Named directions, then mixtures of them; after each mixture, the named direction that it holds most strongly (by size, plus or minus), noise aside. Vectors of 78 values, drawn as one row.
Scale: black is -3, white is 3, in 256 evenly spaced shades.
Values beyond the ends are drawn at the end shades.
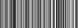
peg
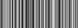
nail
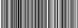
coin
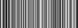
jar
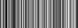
jar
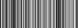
peg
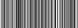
peg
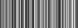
nail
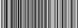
coin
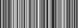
coin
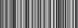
peg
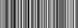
peg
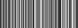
jar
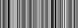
peg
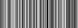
coin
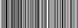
coin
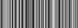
nail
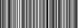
coin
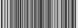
jar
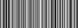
jar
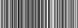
coin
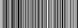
coin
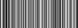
jar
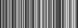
jar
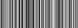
nail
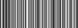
jar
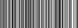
nail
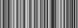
nail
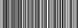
jar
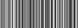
peg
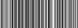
nail
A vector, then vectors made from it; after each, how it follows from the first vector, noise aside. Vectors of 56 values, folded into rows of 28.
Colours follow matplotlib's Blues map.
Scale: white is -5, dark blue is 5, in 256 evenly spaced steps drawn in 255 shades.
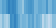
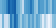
scaled up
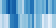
scaled up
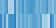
sign-scrambled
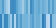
sign-scrambled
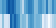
scaled up
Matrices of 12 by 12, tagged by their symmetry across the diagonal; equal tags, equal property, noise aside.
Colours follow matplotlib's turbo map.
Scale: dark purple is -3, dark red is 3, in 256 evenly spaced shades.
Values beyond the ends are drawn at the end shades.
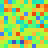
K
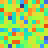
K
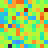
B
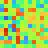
K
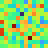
K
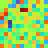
B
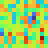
K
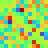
B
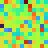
B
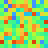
K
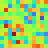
B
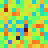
K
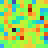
K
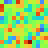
B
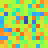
K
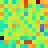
B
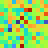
B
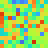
B
